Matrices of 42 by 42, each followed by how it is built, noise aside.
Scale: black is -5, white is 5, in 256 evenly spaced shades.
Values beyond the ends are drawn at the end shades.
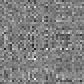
low rank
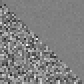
lower triangular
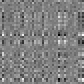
low rank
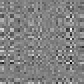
low rank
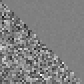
lower triangular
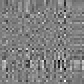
low rank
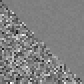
lower triangular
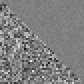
lower triangular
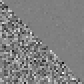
lower triangular
